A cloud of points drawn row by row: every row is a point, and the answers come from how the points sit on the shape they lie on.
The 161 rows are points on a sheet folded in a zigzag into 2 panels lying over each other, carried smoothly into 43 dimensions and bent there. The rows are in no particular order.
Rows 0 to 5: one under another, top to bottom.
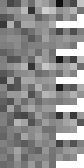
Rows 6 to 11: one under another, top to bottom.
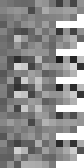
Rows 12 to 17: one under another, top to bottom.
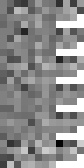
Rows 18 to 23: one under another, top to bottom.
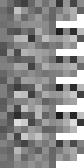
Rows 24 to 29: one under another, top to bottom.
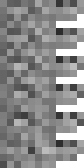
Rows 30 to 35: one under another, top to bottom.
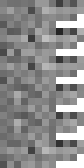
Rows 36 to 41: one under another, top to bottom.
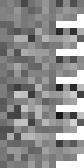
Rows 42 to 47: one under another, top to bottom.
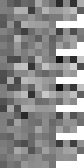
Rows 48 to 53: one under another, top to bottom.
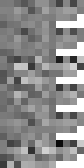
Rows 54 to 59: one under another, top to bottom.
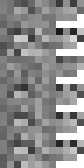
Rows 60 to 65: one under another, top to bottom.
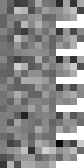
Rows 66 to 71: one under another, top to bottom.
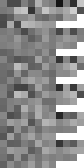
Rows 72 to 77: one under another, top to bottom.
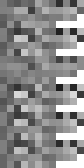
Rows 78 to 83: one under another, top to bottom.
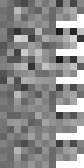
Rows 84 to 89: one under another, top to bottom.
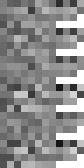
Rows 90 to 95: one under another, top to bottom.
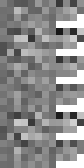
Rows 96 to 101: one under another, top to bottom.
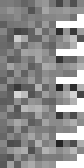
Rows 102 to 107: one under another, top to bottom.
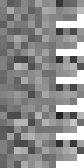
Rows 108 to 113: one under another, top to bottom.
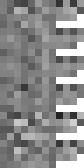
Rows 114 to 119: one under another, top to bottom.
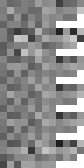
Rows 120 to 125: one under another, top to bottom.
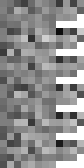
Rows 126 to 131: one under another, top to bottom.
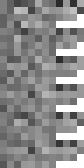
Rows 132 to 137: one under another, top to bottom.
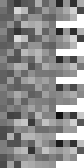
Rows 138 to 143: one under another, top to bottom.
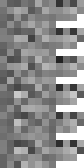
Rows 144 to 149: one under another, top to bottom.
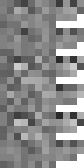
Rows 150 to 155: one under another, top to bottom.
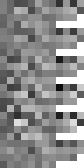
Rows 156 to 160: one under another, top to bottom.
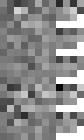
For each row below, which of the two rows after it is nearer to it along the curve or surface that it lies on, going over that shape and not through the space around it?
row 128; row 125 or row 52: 125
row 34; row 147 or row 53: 147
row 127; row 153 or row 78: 78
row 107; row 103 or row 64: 64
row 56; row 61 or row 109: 61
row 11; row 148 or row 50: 50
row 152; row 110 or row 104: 104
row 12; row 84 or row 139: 139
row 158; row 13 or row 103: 13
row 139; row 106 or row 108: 108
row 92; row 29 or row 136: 136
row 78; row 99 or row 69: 99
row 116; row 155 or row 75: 75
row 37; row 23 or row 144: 144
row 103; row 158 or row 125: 125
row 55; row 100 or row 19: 19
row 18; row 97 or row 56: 97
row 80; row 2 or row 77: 2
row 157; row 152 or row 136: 152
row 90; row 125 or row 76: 125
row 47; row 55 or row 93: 55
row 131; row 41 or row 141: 141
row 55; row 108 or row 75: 75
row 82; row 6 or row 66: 66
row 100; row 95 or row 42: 95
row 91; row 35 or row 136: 136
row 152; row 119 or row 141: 141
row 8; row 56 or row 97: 97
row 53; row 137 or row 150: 137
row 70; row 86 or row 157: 157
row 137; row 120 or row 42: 42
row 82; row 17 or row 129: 17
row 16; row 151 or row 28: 151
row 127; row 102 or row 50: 102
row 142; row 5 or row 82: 5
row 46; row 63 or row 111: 111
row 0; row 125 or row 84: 84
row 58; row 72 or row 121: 72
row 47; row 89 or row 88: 89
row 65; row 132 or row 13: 132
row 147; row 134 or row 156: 134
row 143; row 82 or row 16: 16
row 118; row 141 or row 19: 141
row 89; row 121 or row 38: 121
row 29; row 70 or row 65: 65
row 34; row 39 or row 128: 128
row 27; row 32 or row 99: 32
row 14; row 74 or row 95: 95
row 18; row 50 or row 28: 50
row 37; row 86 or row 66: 66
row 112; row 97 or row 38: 97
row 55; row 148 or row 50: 50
